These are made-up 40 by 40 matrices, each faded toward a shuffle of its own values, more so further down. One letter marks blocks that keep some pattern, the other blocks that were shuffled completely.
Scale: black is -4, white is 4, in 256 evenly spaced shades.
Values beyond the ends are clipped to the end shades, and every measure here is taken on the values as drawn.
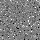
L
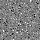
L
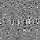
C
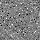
L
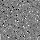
L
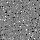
L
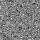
L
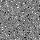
L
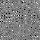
C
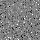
L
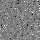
L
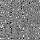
C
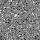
L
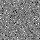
L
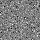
L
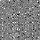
C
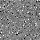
L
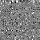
C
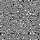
C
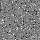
L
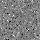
L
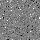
L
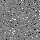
L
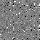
C
